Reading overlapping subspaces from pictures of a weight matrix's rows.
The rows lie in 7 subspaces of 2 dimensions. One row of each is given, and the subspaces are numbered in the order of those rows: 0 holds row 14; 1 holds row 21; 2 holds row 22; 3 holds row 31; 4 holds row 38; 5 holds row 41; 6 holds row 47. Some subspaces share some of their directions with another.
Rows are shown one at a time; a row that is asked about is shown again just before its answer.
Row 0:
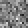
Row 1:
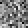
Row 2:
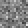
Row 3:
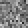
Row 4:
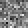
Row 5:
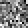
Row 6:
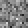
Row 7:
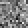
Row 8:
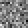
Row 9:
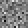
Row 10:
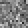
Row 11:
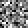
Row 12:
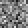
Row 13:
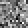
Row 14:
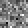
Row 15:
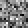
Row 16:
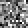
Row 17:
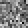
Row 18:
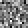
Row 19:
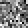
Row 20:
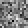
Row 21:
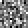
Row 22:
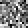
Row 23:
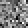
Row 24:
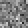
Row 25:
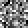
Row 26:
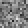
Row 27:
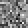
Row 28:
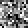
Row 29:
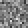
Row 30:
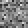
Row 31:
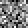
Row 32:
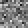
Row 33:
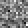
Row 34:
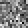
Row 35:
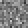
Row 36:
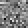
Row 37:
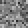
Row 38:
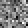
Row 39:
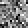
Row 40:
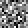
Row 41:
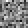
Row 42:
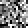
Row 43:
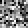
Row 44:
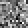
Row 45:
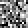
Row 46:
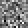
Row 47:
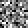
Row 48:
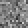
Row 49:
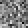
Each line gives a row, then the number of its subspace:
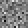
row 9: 3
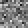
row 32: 5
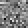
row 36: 0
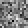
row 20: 2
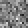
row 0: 0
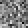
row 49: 2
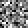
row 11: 6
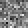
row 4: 0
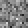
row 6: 0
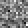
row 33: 4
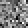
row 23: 4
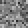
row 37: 1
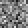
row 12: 3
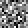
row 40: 3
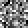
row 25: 6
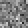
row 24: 0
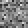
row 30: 5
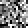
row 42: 2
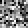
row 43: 1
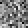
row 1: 2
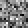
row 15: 0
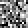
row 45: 4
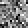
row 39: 5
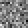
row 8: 6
